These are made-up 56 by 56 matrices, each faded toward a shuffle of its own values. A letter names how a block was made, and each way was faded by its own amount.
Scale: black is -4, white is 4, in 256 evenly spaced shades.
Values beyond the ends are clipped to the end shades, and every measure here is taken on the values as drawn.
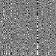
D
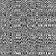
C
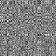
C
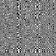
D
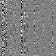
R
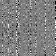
R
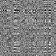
C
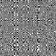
D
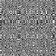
C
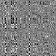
D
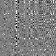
D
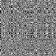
C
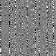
R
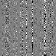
R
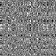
C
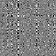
D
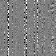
R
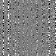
R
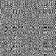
C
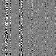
R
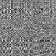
C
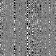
R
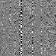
R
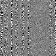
R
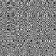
C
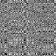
C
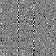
D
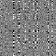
D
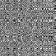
C
